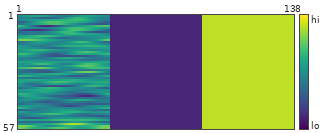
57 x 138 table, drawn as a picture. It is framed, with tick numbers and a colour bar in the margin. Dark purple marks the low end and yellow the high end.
It is made of 1 by 3 panels. Panel 1,1: middling, streaked across, strong in contrast. Panel 1,2: very low, flat. Panel 1,3: very high, flat.
